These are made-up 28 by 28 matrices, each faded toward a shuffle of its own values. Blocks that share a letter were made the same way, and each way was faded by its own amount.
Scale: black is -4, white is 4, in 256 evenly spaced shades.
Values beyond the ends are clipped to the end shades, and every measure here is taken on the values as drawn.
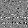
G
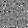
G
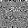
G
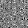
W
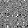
W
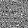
W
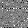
G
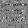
G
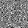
W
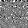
G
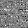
G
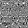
W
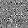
W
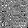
W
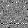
W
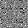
W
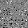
G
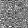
W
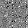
G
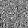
W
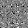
G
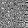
W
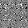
G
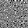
W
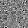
W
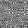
W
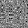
W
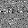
G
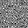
W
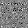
G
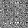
W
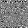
G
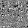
G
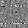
G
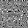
W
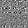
G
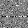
G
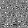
G
